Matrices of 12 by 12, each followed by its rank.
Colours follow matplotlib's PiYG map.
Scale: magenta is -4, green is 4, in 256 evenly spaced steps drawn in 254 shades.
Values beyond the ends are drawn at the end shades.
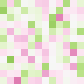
full rank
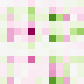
two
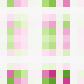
one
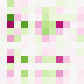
two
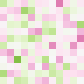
full rank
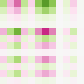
one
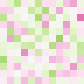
full rank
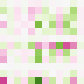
two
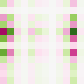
one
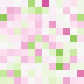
full rank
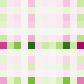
one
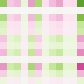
one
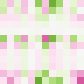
two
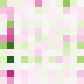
two
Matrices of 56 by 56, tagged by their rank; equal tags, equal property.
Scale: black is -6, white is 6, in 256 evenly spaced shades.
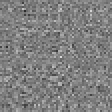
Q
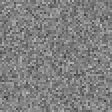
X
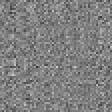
Q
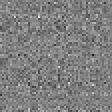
Q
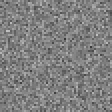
X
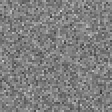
X
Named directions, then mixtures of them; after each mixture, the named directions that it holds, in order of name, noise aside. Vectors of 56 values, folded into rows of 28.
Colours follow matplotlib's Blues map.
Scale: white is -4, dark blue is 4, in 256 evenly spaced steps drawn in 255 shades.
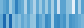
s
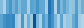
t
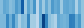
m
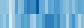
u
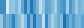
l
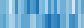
s, u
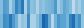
m, s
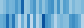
m, t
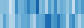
s, u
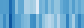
u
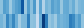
m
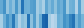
l, m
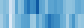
u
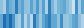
s, t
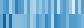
s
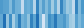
m, s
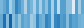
s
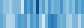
m, u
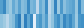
t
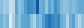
u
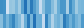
l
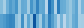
t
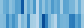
m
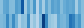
m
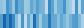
s, t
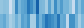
s, u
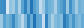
l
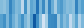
m, t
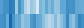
u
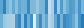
t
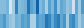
s, u
